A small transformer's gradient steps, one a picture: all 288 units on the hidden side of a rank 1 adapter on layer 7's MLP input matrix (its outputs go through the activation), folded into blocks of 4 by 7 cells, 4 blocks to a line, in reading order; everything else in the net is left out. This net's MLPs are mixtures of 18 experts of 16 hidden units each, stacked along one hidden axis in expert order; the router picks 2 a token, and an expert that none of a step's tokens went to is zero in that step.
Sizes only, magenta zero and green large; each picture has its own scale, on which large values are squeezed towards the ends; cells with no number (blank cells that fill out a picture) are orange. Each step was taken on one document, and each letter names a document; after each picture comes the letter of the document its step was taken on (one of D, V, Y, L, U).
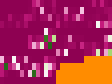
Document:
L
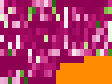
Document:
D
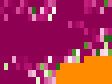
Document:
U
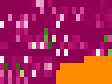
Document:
L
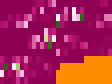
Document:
L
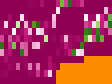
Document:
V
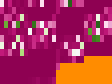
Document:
V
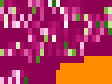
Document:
D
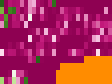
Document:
D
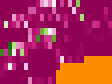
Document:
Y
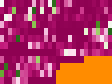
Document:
L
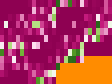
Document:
V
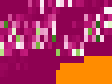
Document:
V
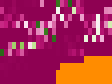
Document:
V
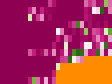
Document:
U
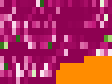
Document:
L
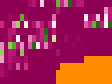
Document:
V
